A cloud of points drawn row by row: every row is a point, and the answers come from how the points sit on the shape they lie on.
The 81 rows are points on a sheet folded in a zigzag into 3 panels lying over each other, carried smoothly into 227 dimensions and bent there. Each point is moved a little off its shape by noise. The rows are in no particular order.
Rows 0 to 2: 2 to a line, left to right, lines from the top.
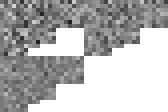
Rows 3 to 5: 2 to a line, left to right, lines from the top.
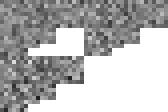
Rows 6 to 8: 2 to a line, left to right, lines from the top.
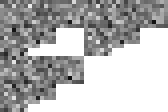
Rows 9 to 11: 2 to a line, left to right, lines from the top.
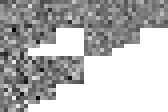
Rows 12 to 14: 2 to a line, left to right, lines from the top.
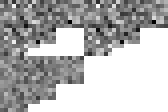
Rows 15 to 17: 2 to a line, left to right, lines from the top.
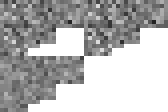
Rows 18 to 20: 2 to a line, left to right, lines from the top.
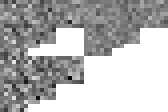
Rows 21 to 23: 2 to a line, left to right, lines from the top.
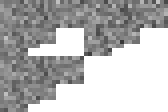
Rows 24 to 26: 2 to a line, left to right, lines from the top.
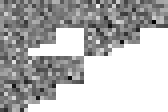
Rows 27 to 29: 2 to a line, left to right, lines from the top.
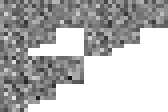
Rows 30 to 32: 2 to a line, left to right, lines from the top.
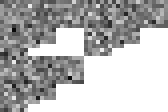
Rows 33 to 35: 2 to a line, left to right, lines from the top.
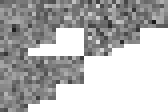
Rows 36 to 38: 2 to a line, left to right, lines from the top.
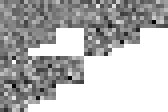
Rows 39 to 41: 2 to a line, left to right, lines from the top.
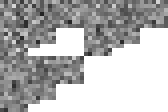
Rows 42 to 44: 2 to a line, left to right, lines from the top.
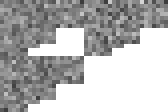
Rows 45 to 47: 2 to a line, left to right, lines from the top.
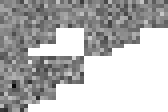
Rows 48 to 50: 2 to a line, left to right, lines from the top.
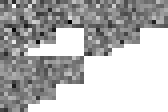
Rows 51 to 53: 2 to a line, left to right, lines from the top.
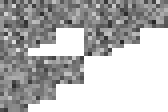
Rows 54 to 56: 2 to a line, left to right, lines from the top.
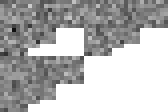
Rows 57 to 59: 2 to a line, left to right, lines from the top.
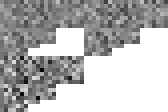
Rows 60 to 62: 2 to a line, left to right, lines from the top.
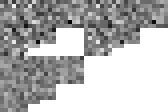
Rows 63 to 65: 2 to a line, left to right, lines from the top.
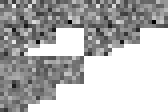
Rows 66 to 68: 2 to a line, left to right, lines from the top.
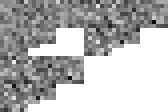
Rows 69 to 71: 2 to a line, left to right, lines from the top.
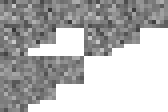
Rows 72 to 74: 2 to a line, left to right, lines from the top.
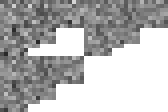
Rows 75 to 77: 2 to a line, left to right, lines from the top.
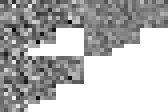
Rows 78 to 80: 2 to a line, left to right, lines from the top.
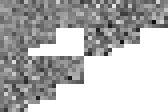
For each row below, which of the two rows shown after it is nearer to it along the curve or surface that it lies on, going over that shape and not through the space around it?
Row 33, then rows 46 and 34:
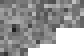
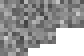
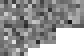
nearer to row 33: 46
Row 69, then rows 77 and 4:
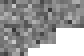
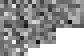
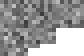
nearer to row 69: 77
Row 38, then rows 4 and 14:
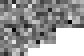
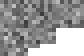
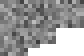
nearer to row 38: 4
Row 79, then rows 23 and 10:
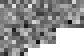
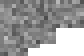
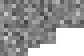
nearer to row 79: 23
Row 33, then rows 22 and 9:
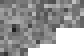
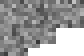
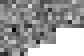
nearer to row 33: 9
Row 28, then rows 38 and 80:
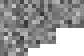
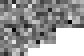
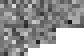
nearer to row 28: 80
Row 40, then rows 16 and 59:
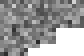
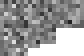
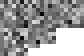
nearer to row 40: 59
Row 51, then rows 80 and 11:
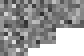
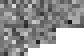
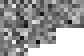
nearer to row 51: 11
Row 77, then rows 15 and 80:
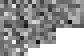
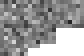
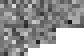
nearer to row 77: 15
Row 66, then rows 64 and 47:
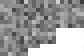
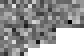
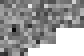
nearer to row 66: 47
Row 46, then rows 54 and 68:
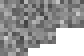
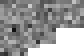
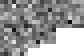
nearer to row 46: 54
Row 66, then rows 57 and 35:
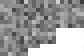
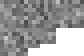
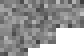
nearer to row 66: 35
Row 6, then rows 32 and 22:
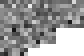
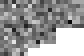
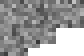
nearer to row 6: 22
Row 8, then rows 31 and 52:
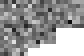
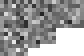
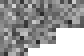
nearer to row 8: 31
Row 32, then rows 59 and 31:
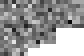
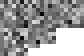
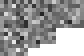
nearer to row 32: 31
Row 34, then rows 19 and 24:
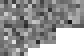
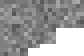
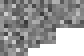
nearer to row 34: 24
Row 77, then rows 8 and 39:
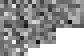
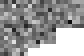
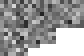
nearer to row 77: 8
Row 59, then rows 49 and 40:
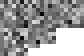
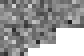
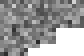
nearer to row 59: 40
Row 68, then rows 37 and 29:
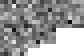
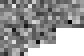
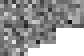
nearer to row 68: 29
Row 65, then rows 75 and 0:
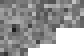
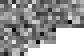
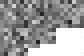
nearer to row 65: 75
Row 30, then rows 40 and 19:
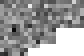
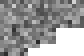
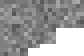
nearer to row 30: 40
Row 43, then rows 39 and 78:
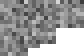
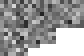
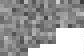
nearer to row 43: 78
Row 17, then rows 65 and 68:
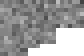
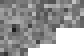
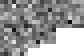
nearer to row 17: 65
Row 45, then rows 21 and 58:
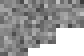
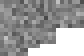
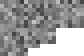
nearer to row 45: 58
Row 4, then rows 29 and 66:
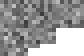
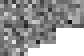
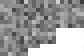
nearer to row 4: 66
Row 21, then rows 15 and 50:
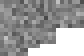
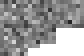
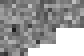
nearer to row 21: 50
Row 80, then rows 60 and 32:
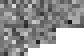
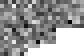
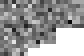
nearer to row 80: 60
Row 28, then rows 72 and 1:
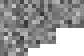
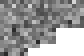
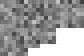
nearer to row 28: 1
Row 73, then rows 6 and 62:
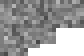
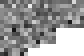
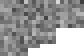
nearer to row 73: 62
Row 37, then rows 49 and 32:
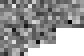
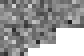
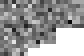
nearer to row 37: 49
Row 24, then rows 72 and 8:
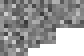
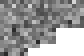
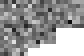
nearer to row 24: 8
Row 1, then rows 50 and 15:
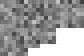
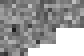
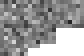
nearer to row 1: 50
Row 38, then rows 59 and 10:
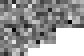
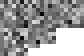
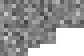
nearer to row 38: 10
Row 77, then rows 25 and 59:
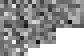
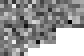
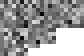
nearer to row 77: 25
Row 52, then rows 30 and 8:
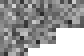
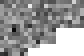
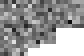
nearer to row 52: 30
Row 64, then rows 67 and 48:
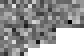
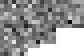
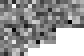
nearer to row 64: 48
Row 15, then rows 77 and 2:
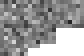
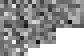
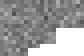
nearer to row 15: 77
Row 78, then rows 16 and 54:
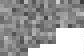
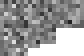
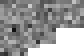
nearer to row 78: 54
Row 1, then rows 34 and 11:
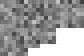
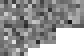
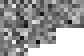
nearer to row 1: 11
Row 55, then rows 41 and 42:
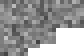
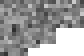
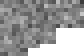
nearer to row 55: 42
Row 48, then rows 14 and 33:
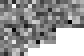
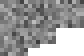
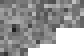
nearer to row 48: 33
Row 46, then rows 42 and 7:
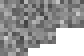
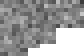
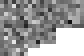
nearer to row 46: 42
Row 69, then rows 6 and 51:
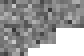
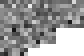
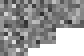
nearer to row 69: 51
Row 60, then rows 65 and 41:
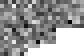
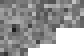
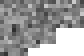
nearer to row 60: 65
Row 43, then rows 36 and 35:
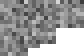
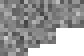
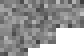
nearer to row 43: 35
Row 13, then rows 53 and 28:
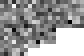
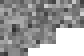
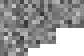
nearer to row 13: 28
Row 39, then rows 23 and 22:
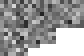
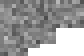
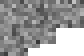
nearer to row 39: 23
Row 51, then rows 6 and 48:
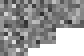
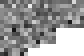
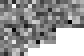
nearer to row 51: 48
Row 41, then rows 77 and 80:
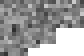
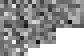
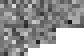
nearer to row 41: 80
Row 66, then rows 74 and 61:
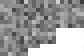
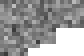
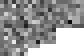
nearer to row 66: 74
